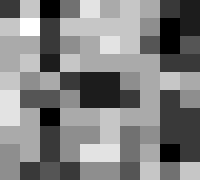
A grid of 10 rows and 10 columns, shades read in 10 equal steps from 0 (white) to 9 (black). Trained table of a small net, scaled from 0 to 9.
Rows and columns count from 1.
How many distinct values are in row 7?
5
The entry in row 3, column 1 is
3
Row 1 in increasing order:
1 2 2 3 3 5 7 7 8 9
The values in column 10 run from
2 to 8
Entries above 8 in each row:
1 1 1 0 0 0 1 0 1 0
